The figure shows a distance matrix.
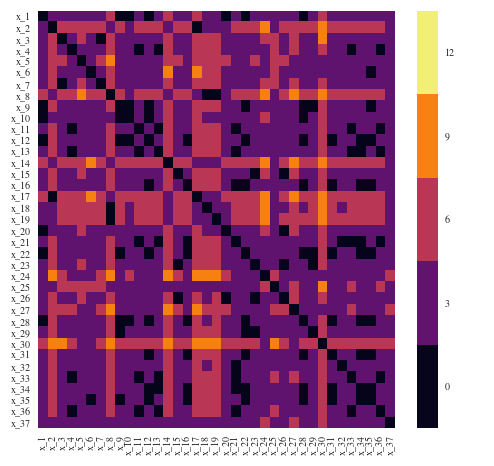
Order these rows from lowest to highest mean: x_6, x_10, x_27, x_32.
x_10, x_32, x_6, x_27
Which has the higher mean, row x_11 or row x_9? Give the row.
x_11
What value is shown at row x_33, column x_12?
3
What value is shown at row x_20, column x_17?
6
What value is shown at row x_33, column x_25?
6
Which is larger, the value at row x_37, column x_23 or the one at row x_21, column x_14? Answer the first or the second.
the second
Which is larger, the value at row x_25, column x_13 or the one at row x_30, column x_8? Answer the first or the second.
the second
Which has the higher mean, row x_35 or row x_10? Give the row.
x_10
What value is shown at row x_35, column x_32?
3
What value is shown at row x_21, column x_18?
6
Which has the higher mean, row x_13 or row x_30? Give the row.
x_30
